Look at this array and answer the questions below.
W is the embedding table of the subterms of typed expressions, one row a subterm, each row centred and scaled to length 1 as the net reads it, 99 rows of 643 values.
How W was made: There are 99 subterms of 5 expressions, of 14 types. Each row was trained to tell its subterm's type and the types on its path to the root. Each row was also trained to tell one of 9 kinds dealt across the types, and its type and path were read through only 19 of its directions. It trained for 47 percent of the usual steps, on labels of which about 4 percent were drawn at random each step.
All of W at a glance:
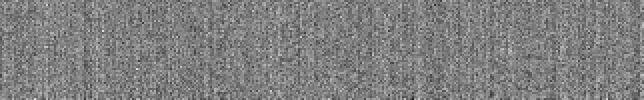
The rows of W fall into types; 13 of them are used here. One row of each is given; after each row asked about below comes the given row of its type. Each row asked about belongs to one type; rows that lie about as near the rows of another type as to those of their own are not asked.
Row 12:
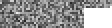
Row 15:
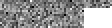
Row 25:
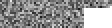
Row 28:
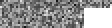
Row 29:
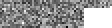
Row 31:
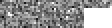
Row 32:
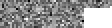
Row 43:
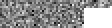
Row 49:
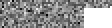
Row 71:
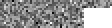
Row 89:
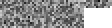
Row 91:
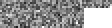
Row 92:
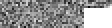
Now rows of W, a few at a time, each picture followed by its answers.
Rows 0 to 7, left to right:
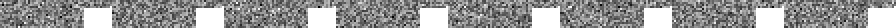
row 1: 92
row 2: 12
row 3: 29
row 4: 89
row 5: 43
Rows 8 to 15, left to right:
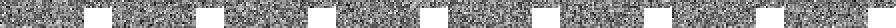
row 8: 49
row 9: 25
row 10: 91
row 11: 12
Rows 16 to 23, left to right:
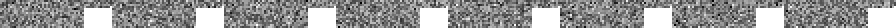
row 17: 31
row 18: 71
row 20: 32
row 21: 71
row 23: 12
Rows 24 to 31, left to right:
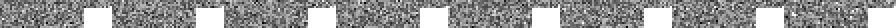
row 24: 15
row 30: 28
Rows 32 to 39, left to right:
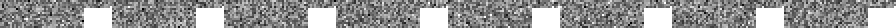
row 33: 49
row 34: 32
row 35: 28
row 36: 31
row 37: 15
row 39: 92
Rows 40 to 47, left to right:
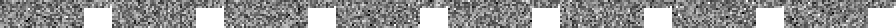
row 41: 25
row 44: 92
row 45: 25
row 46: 43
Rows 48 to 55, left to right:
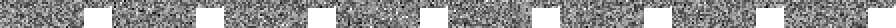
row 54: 12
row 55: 31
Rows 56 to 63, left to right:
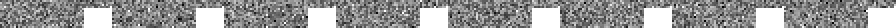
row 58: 89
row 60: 15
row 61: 91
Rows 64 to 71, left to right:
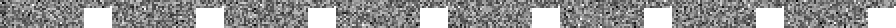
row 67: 71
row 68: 92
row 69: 43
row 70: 89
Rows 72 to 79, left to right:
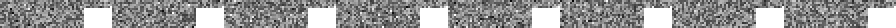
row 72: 29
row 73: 89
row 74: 91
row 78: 15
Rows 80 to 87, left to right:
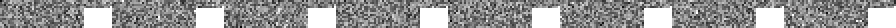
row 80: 29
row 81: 29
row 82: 92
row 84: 91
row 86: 91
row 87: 43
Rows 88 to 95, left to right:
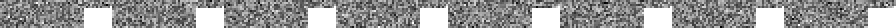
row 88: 28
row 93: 32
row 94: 15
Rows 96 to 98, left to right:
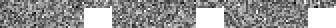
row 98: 43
